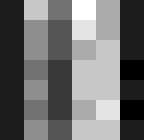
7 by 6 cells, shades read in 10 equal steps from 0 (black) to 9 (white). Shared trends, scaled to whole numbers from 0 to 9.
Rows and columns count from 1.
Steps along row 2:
up down up down down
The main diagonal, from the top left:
1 5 3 7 7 0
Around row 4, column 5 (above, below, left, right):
7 7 7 0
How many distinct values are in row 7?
4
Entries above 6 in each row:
2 1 1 2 2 1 2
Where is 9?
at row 1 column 4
